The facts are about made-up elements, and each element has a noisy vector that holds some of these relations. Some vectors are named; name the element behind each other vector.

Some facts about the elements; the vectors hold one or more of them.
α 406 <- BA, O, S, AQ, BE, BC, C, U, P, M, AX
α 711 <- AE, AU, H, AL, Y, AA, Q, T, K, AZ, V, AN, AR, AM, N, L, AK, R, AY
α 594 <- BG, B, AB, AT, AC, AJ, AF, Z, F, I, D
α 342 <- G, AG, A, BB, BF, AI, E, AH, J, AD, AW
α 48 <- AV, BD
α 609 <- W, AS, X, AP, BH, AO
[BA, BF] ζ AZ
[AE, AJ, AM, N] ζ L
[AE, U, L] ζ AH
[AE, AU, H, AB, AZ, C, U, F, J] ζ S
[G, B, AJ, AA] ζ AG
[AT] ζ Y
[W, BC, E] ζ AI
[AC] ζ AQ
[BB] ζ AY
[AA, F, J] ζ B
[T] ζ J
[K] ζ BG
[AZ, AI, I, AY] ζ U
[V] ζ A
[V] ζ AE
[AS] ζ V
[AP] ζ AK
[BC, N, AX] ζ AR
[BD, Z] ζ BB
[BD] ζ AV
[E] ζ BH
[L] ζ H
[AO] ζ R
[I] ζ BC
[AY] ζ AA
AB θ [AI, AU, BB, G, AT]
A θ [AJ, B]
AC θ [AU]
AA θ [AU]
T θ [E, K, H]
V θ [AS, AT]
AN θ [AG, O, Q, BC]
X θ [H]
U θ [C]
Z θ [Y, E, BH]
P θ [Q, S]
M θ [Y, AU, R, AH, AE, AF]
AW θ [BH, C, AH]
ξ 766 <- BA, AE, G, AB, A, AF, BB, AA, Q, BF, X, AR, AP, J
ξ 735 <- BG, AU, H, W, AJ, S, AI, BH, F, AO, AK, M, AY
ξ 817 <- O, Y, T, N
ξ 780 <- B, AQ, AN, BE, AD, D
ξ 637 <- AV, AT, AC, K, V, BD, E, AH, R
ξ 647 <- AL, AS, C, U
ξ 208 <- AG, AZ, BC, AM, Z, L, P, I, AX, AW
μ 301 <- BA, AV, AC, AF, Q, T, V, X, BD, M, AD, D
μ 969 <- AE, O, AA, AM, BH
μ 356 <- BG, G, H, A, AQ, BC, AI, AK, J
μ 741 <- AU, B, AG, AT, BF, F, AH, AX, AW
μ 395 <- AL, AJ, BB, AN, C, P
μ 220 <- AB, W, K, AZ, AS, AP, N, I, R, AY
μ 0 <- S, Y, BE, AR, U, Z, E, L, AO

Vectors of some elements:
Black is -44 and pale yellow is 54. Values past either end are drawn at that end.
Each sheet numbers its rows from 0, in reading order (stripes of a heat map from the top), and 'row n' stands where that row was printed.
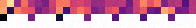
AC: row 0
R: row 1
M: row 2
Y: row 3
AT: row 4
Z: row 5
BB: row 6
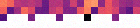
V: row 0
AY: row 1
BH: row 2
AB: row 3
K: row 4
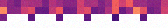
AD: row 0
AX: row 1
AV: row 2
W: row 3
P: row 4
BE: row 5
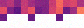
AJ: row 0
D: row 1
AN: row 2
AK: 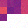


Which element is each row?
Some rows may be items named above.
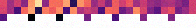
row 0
C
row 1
AC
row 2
AU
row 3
H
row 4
P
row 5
K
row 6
R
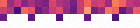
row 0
H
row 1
AF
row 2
F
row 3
A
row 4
V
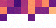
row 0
AI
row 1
AW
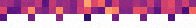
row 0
BC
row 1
G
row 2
AG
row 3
U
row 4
AH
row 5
B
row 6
C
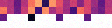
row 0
J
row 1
AU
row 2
C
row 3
AZ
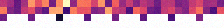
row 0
BF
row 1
T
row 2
AA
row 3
X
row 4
H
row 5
I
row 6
S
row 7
E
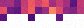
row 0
BD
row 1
P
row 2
AE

